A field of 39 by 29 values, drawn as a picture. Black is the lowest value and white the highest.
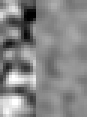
No lone cell stands out from its neighbours. The field is mottled with small blotches. Overall the values sit about 50% of the way up the scale. The ninth with the highest average is the bottom left. The halves do not mirror each other. The right part is calmer, past a seam about 40% of the way across.
